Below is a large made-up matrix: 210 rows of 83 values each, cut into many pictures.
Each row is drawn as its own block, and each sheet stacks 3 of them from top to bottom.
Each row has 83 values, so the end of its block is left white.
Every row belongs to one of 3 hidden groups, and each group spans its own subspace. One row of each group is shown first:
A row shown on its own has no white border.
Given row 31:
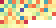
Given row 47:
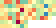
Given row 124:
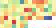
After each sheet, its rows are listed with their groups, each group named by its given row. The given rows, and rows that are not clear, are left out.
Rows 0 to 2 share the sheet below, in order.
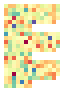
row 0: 47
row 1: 31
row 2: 47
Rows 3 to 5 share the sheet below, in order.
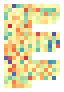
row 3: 31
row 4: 124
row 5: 47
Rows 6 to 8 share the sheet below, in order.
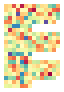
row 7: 31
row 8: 47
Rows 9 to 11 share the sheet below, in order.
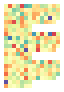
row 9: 47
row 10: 31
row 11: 31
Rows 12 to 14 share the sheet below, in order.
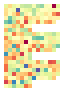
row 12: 124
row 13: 47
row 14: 47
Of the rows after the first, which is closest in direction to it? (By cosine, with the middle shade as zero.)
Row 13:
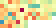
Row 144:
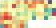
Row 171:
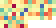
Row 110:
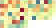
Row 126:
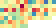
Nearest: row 110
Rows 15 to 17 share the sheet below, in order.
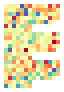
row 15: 47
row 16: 124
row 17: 124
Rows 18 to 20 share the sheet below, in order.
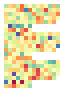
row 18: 31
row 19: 31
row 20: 47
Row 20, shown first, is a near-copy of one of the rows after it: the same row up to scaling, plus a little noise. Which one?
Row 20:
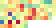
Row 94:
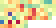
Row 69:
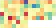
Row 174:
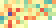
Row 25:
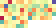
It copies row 94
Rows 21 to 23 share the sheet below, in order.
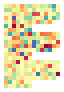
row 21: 47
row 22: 47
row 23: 31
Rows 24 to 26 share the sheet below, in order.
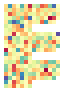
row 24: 47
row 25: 47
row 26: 47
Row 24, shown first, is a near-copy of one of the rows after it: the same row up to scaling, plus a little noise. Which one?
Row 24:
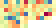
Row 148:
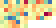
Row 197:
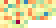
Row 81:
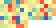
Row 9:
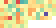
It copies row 148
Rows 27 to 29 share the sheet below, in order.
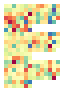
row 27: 124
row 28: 47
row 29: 31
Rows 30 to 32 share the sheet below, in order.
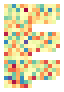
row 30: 31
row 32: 47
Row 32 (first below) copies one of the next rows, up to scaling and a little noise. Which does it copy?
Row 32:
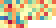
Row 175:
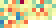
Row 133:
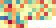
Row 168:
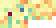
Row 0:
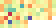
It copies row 133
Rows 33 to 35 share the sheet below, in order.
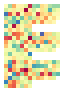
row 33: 47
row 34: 31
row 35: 47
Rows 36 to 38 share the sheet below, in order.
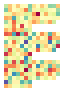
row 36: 47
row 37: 31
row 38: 31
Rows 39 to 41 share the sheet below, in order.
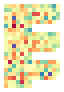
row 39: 47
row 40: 47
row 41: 47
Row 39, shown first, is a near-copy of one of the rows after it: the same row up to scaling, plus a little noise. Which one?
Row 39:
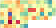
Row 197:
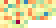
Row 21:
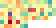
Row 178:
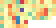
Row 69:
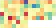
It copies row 21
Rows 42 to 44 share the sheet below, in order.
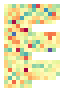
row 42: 124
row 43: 47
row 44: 47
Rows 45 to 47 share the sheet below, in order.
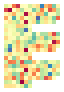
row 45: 31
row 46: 124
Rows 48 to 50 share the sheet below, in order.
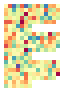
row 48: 47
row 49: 31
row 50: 124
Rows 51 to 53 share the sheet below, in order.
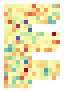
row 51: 124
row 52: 124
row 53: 47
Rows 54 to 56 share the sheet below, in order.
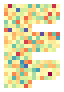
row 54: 124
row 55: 31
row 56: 47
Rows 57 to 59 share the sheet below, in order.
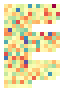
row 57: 124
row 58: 31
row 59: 47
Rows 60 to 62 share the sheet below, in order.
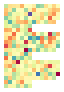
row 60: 124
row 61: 31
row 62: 31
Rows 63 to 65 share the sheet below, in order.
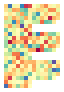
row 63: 47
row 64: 47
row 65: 124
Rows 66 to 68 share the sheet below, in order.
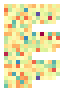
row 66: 47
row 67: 31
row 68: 31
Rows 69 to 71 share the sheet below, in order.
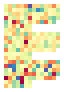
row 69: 47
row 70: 47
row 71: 47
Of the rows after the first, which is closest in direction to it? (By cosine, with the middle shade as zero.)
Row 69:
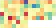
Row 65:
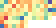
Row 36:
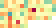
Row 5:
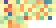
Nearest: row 36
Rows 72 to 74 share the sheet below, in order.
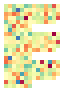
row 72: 124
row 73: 124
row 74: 31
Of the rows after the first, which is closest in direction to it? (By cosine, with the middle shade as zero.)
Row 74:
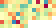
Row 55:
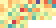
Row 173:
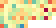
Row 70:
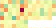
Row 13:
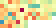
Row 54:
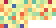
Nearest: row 54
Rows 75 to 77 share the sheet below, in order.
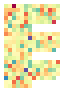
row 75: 31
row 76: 31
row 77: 47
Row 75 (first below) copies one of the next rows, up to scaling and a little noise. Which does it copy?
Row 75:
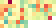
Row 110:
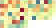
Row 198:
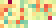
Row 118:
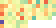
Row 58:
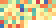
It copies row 198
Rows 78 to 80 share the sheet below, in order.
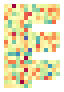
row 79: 31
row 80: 47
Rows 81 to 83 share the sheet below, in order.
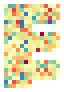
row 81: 47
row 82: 31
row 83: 47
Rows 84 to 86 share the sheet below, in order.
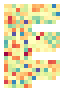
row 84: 124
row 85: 31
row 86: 47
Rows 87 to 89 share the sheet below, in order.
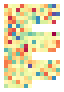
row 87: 124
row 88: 124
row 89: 31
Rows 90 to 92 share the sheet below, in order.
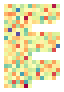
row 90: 124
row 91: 31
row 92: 31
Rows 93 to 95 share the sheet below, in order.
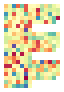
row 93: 31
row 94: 47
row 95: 31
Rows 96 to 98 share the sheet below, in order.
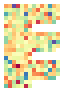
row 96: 31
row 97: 124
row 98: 124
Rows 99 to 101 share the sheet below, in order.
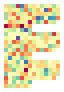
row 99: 31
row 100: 124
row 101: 47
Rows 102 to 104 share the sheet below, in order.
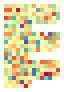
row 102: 31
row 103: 31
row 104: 47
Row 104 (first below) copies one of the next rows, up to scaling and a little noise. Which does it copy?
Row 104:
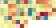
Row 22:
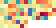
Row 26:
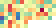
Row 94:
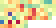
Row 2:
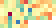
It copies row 22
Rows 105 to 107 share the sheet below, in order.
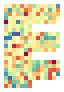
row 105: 47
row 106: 31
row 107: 124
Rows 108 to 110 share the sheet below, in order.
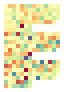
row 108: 47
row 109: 31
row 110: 31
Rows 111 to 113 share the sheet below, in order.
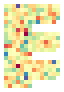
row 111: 31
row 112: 47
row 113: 124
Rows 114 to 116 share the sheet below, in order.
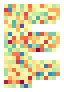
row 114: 47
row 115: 47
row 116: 31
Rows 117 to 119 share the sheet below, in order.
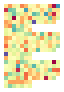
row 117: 47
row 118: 31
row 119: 124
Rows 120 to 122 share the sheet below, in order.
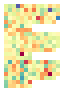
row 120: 31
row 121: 47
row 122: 47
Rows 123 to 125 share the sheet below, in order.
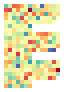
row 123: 31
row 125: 124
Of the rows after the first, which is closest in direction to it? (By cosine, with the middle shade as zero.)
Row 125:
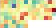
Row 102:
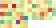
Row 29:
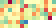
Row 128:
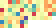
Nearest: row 128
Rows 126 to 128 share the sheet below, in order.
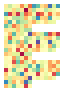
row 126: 47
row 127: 47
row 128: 31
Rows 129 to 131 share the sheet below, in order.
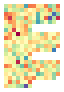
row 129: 124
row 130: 31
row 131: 31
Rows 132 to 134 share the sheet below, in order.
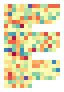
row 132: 47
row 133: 47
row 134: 124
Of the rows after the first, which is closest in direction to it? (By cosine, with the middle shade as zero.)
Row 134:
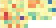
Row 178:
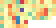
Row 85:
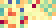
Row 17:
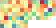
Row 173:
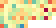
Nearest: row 17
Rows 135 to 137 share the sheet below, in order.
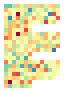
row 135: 124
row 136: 31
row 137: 31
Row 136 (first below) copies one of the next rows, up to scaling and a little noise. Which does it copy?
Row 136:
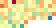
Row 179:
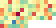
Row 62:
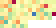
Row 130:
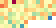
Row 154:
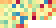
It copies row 130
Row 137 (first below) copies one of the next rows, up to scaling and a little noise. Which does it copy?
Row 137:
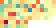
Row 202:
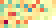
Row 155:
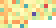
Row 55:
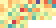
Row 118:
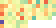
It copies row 202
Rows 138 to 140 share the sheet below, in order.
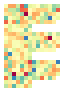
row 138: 47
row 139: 31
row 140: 47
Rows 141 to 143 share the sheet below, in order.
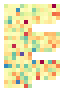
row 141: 124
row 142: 47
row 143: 31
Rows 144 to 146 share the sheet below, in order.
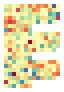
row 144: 124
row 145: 124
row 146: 47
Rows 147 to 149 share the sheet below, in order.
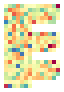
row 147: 47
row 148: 47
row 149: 124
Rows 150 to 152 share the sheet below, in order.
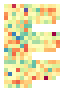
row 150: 31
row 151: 124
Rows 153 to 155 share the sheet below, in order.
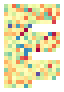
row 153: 31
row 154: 31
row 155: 31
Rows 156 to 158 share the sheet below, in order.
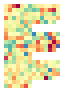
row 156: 31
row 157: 124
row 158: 124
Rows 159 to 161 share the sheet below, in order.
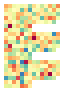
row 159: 31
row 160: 124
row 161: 47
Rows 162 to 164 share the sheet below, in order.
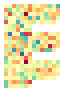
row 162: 47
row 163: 47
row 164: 47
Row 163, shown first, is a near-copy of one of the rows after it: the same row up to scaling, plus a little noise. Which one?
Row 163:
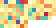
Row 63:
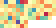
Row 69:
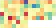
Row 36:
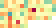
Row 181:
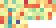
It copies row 63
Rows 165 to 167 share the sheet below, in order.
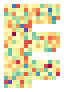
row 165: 31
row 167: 31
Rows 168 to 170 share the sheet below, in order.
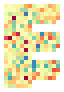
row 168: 47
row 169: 31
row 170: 124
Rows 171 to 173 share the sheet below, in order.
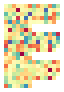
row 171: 124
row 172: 47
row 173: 124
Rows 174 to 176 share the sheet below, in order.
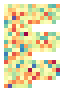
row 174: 47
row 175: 47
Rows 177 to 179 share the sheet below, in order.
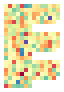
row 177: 47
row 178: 47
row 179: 31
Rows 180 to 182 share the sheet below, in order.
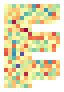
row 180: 124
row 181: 47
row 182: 124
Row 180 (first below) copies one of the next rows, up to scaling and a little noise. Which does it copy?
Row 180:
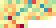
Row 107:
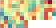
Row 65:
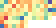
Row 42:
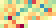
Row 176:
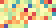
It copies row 42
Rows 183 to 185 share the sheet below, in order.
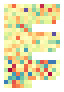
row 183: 31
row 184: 124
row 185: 47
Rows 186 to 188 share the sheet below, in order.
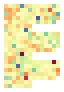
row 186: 31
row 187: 47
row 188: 124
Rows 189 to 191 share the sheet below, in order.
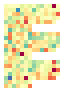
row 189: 124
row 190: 47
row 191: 124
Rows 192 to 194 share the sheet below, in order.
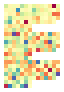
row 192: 124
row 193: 31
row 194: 124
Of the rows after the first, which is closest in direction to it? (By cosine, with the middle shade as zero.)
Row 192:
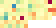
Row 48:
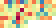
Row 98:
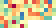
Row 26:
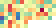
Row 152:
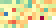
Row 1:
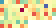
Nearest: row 152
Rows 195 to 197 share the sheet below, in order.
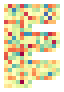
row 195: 47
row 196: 47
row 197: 47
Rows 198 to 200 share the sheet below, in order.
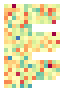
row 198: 31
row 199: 124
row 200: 31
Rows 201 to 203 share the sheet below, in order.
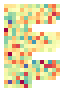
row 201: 124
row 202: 31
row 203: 31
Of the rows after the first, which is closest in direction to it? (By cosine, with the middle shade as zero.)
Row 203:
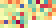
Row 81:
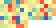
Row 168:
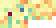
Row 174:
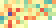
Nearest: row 168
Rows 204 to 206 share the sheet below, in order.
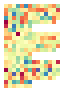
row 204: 47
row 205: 31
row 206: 47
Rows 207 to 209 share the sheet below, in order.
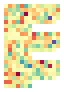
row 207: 47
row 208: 124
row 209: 31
